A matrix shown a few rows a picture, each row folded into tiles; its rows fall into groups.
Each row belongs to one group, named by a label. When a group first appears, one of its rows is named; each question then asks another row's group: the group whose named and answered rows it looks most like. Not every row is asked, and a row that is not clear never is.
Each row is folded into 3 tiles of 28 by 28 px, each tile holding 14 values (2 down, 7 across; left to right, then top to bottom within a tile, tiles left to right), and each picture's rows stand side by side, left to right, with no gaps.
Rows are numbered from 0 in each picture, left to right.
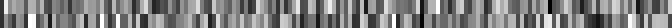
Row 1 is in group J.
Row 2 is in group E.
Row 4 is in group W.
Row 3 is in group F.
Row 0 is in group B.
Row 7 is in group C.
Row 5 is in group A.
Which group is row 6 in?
J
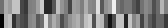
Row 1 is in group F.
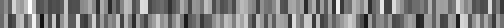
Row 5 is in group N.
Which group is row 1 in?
J
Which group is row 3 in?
N
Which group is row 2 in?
A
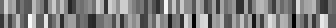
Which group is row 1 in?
C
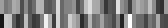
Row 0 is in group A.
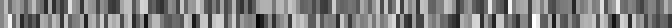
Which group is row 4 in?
N
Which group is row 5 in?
N
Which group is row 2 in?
E
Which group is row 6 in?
B
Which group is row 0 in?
N
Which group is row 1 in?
J
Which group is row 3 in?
C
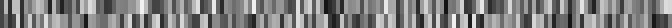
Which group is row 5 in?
J
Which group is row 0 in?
C
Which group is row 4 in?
N
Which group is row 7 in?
F
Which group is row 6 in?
F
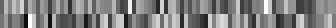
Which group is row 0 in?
B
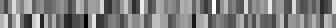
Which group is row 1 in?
A
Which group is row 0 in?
F
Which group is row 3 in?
C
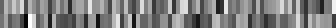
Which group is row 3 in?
C
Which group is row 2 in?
A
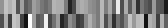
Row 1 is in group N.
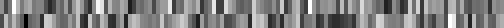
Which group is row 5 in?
B
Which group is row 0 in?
A
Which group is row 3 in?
F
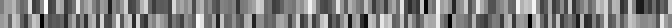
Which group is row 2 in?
B
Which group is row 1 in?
J
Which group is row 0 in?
F
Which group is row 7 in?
C
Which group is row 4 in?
E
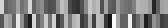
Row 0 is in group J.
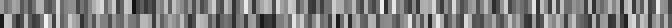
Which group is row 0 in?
A
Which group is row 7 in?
N
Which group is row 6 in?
N
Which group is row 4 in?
E
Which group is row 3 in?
C
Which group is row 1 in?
C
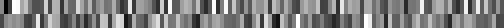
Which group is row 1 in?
E
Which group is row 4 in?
B
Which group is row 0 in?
E
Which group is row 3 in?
W
